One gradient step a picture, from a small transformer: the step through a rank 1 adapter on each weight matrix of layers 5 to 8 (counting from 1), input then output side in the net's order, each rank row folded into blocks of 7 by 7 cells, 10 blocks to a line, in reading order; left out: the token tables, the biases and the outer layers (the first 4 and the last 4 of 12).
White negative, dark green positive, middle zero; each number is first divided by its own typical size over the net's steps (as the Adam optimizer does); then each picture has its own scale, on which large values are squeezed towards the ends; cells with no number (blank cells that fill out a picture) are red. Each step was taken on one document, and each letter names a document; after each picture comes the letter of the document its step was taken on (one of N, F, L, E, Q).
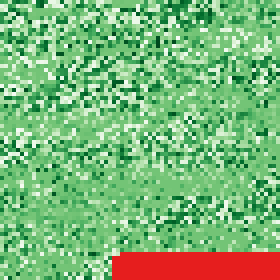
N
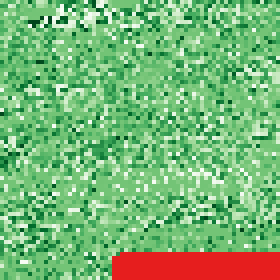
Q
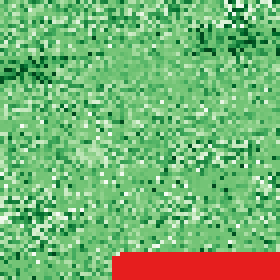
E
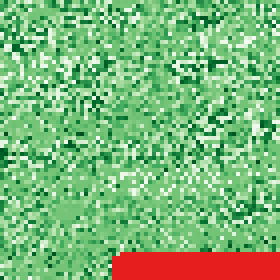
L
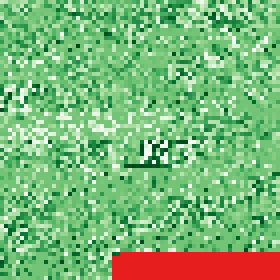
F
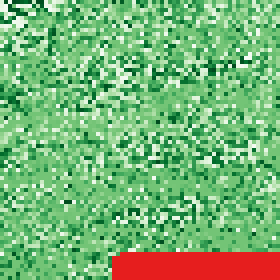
L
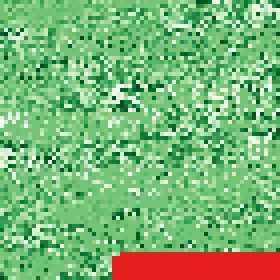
L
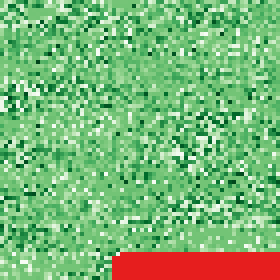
Q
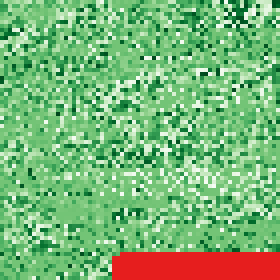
L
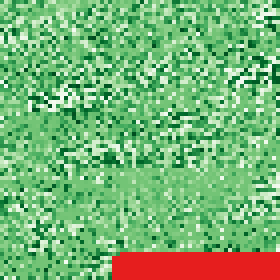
L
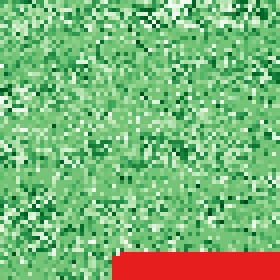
Q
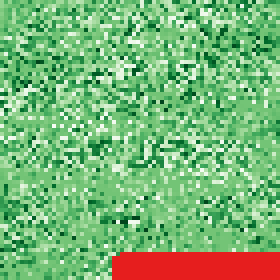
Q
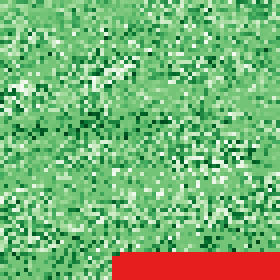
Q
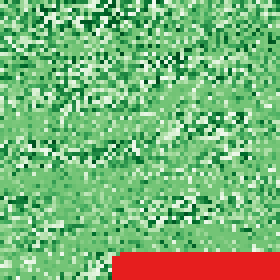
N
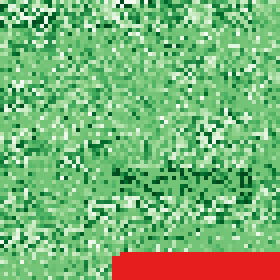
F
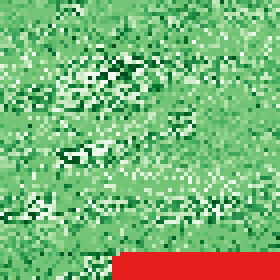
N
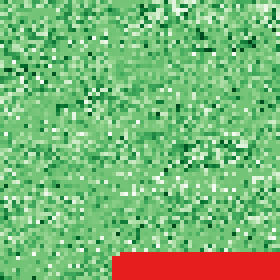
E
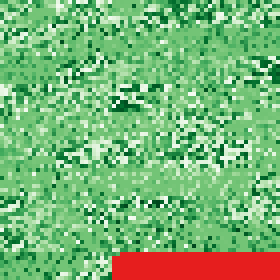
N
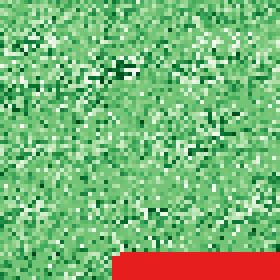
E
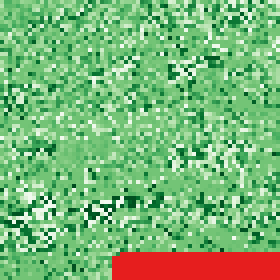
F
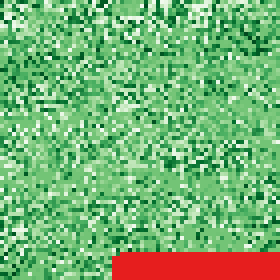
F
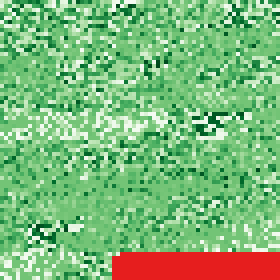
N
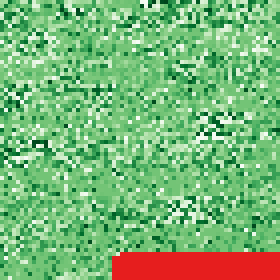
Q
